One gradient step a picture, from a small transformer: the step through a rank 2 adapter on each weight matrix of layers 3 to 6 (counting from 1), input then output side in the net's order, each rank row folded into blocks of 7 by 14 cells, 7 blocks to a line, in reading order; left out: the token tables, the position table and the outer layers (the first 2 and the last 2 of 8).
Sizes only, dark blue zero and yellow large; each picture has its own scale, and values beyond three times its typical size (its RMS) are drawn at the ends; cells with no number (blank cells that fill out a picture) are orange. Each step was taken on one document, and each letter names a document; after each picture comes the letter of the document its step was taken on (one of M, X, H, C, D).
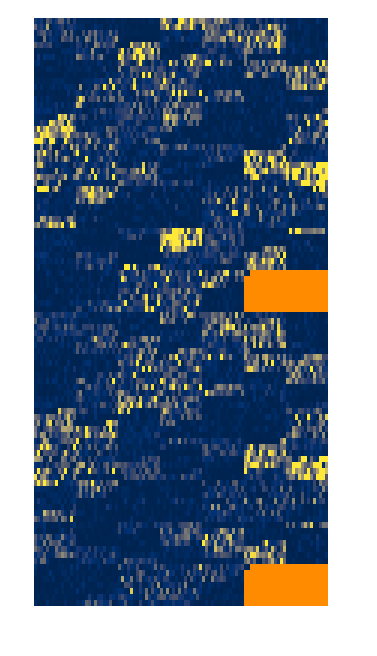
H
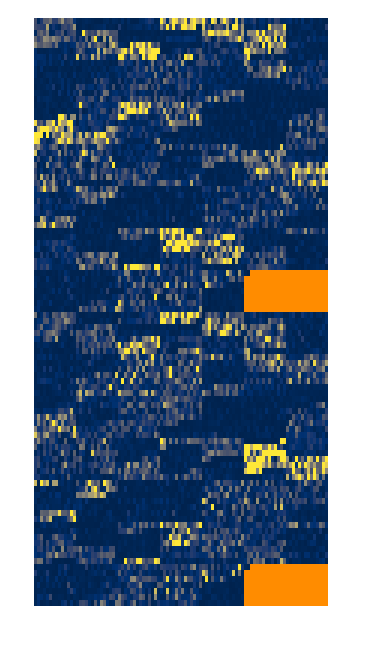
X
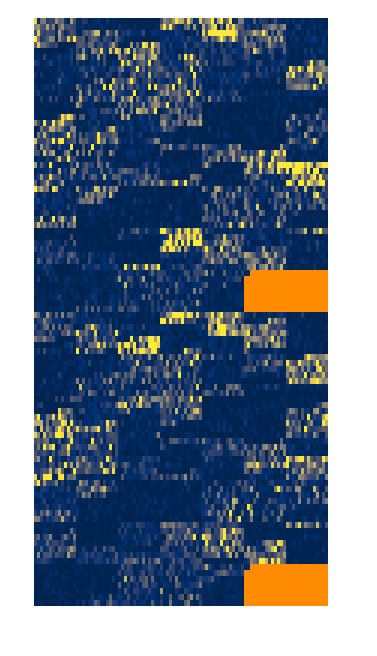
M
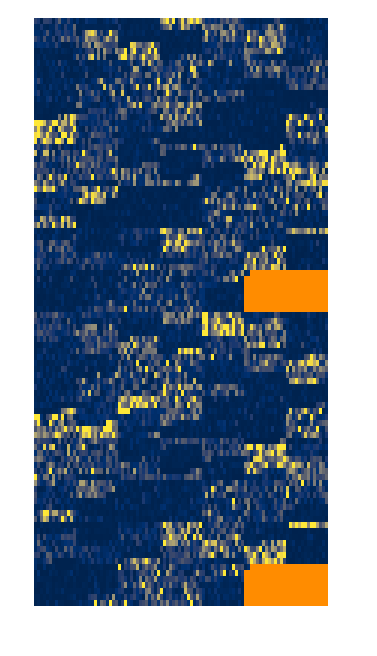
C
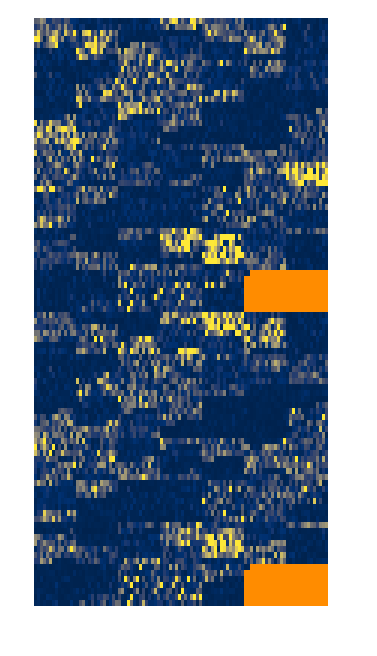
X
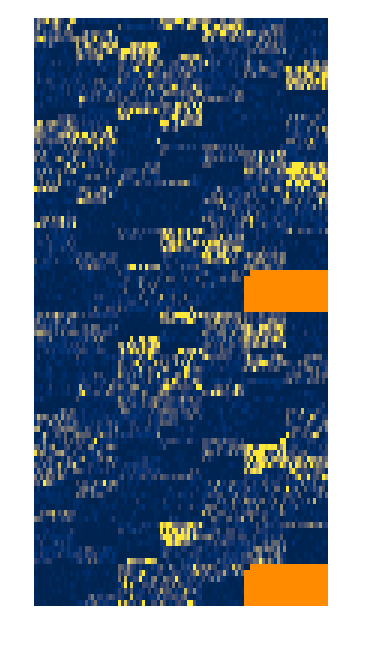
C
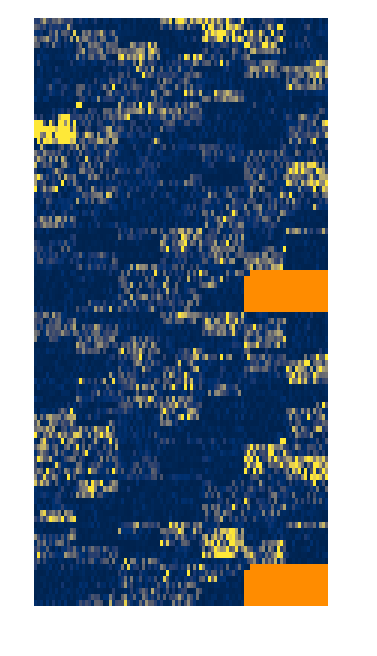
H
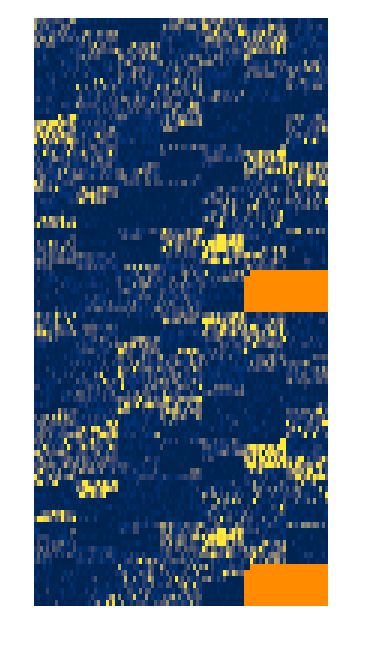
C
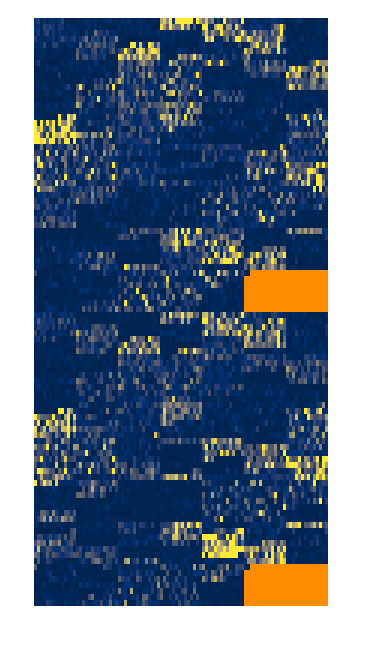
H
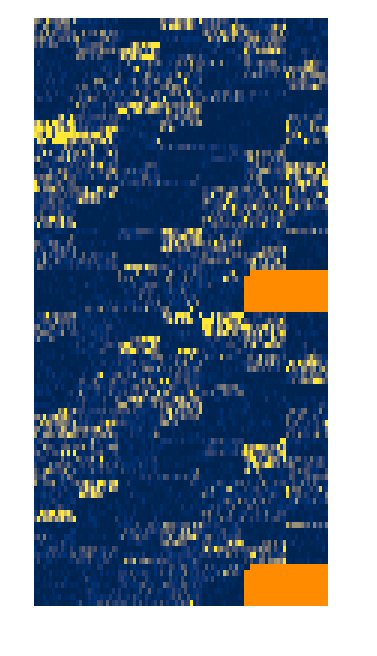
C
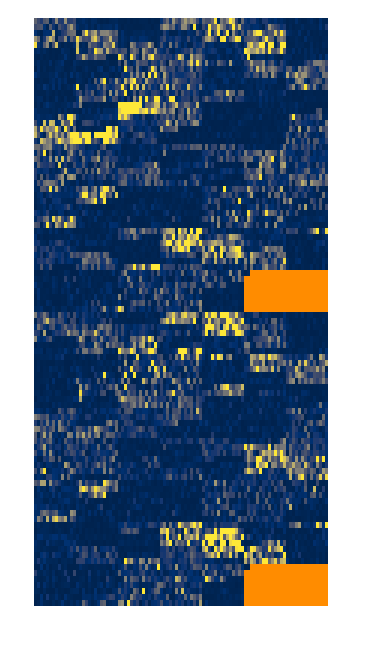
X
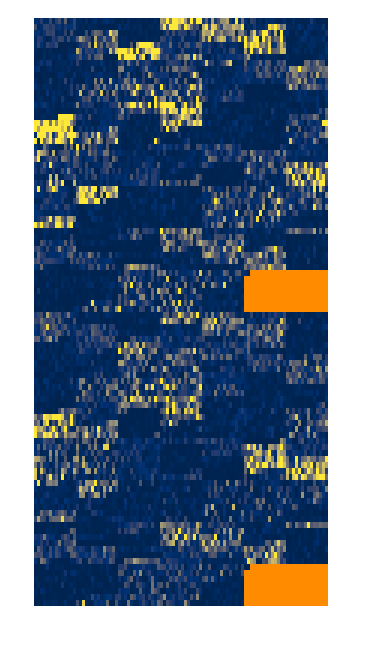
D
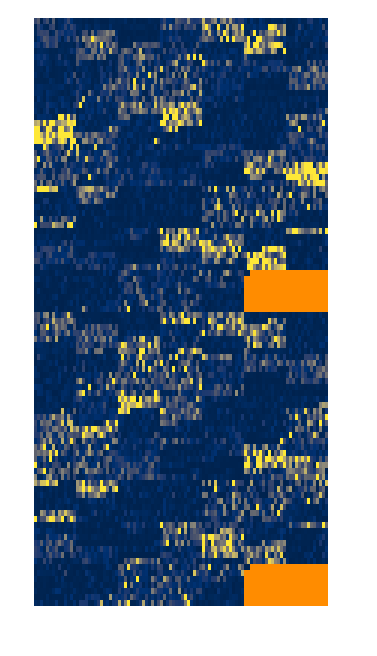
D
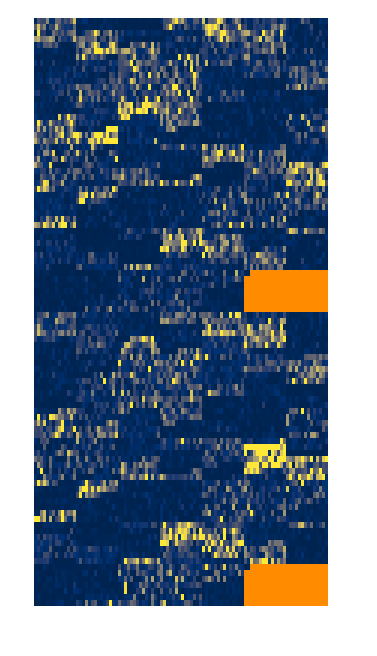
M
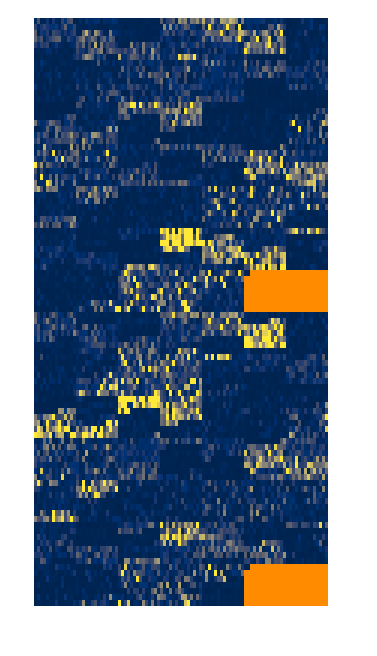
D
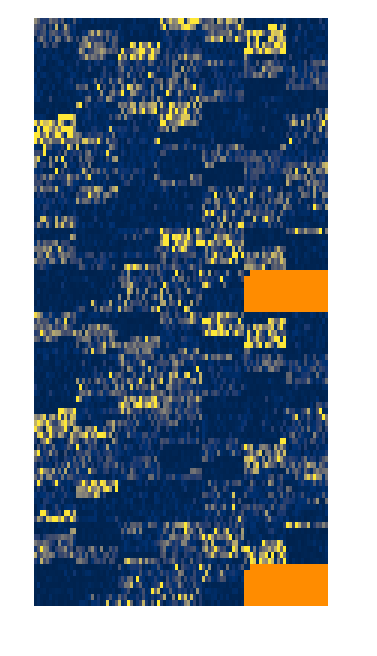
D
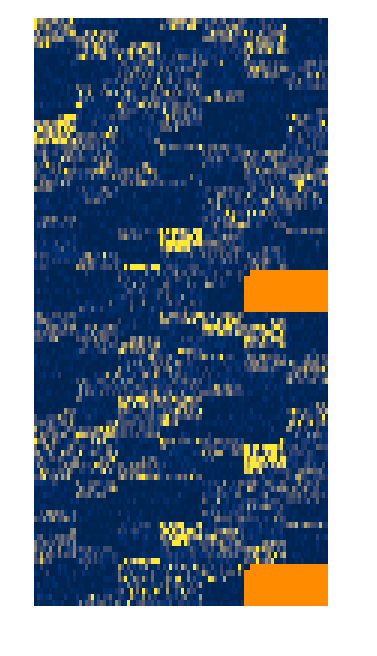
X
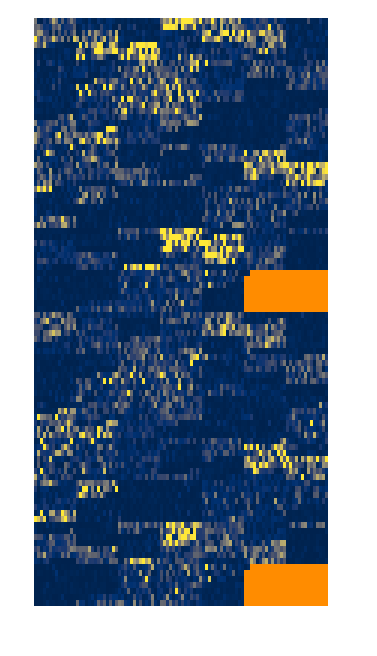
M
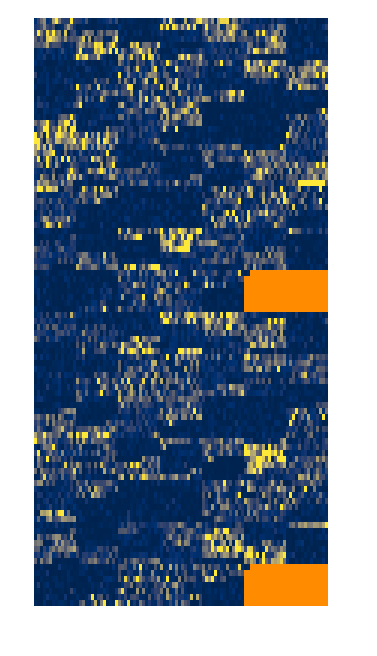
X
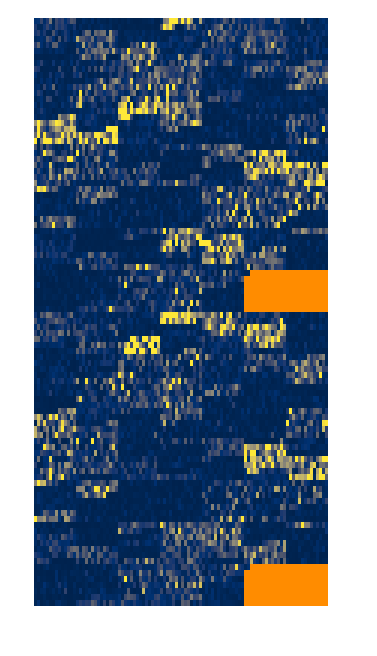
M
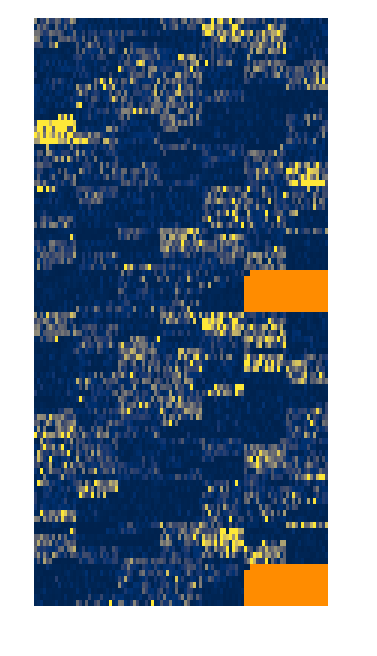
M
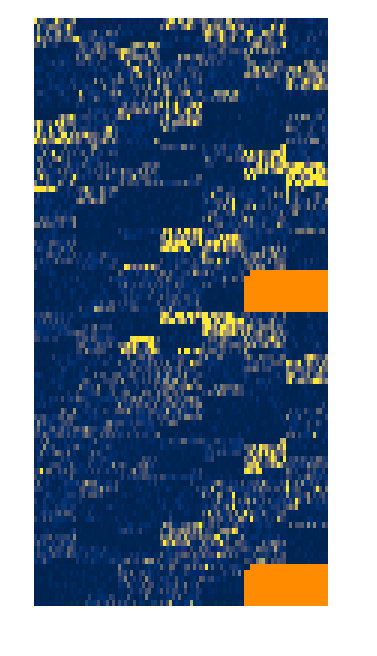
C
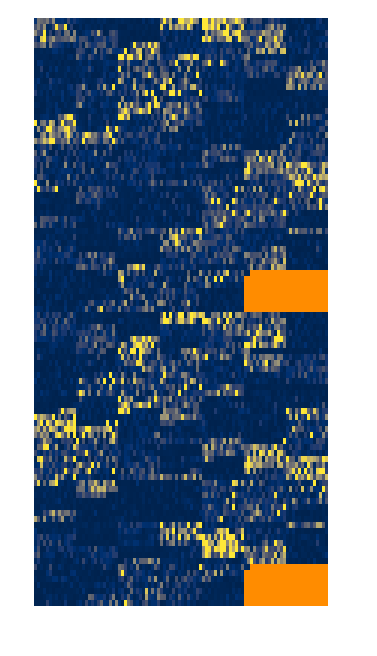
H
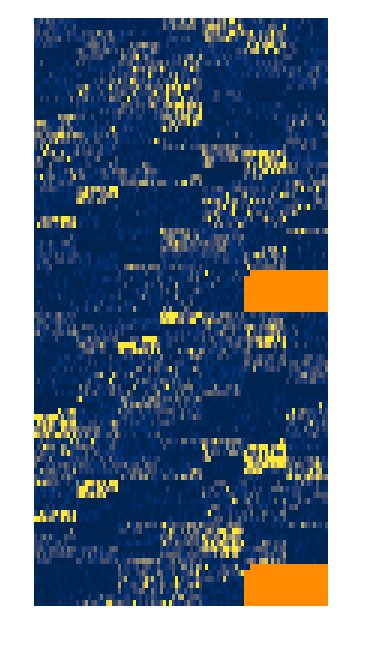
M
